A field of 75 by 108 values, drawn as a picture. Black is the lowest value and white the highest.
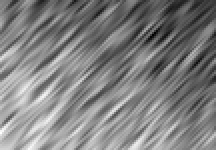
Neither half mirrors the other. No lone cell stands out from its neighbours. The top right is the ninth with the lowest average. The ninth with the highest average is the bottom left. The field climbs toward the bottom left.
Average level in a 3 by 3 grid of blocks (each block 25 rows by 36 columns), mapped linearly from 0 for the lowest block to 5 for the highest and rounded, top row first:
2 1 0
4 3 1
5 4 3
